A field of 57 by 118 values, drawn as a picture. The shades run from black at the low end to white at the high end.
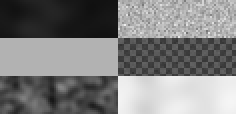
It is made of 3 by 2 panels. Panel 1,1: very low, smooth, faint in contrast. Panel 1,2: high, fine-grained. Panel 2,1: high, flat. Panel 2,2: low, checkered. Panel 3,1: low, blotchy. Panel 3,2: very high, smooth, faint in contrast.
